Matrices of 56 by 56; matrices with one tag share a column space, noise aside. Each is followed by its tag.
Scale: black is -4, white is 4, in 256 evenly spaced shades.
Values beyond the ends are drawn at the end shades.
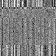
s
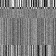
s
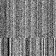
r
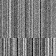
r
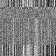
s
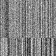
r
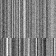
r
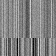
r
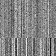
r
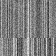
r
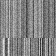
r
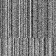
r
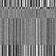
s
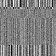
s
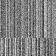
r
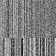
r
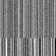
r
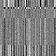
s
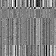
s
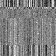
s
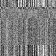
s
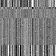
s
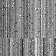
r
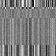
s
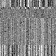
s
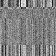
s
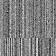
r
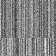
r
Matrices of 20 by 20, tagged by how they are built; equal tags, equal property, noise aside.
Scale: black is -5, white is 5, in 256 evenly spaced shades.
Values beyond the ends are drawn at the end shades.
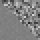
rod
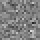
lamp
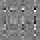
lamp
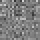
lamp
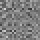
lamp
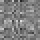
lamp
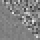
rod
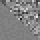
rod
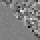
rod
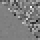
rod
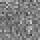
lamp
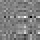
lamp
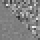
rod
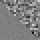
rod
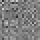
lamp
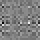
lamp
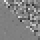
rod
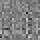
lamp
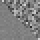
rod
